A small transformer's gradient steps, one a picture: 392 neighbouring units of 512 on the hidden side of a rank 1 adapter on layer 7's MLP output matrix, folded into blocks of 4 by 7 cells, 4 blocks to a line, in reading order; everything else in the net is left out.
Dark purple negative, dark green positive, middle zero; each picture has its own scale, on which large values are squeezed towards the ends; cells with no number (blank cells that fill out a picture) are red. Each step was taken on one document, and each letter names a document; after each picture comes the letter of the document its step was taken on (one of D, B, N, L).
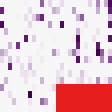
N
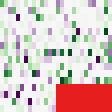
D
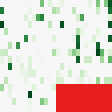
N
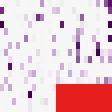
N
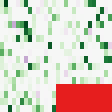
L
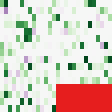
L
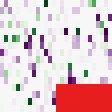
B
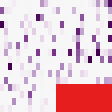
N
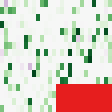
D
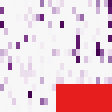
N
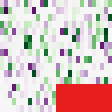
D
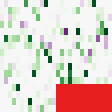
B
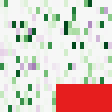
L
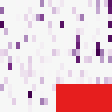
N
